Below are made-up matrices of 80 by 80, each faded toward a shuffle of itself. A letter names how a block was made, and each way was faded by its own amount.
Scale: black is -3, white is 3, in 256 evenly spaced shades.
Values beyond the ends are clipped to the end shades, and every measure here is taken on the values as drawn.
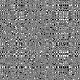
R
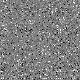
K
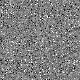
K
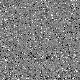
K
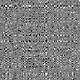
R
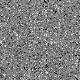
K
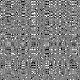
R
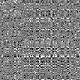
R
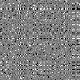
R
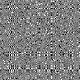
R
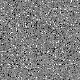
K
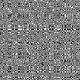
R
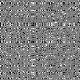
R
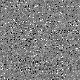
K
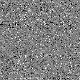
K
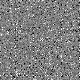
K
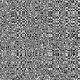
R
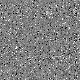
K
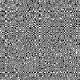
R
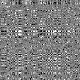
R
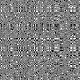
R
